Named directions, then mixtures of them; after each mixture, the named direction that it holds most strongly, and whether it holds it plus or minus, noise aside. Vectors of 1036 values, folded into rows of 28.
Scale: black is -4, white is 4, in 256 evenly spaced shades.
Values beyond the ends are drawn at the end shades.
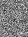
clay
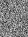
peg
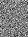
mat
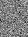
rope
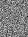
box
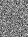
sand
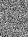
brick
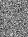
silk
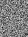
sand, minus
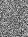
sand, plus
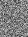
silk, minus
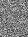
brick, minus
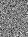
mat, minus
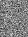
silk, plus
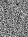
box, plus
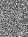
clay, plus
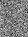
silk, minus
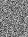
box, minus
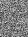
brick, minus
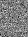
brick, plus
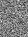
rope, minus
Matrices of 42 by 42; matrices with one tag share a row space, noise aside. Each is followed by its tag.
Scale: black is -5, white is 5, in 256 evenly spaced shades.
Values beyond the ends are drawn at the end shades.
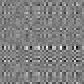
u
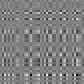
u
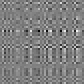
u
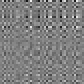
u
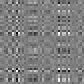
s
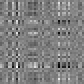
s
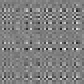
u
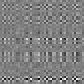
u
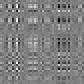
s
